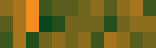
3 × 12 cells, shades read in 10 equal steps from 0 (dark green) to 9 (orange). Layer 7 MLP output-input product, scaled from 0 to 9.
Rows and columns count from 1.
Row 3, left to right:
2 6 1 4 5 4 5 2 6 5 3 4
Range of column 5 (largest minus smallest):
4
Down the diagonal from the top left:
5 6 1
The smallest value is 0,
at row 2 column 4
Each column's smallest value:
2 6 1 0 1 3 4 2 1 4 3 2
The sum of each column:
10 18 19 6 9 11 13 11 10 14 14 11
